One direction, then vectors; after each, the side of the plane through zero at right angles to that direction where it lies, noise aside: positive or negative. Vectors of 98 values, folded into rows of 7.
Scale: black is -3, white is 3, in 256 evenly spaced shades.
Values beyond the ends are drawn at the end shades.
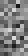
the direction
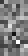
positive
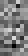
positive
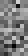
positive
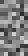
negative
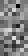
positive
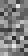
negative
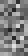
negative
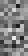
positive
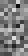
positive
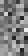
negative
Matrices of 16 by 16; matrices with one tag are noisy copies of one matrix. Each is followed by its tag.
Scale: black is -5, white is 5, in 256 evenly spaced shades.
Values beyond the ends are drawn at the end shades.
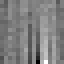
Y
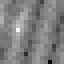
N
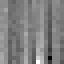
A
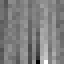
Y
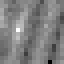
N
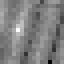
N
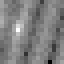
N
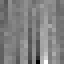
Y
